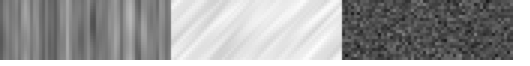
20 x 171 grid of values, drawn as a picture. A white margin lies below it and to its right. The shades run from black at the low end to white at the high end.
The table splits into one row of 3 panels. Panel 1,1: middling, streaked downward. Panel 1,2: very high, slanting up to the right, faint in contrast. Panel 1,3: low, fine-grained.
